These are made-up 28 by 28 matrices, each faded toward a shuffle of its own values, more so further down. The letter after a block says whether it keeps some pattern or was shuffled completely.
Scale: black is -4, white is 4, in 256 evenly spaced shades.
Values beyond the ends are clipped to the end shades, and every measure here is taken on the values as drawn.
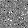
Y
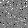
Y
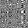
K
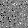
Y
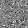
Y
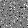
Y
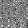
K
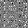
K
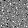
Y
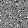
Y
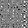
K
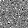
Y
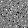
Y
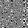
K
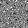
Y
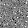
Y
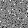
Y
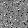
Y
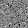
Y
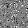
K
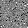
Y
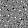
Y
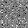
K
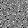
K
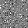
K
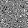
K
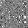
K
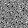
Y
